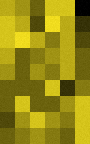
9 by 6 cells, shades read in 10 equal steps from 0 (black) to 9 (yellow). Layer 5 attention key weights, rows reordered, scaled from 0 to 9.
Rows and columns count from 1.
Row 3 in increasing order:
3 5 7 7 8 9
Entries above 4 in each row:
4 4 5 4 4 2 3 5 4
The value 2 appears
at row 2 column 6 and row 6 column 5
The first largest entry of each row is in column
4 4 2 1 5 4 2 3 6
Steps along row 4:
down up up up down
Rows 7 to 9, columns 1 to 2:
4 8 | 3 6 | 4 5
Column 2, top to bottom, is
6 7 9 4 4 4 8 6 5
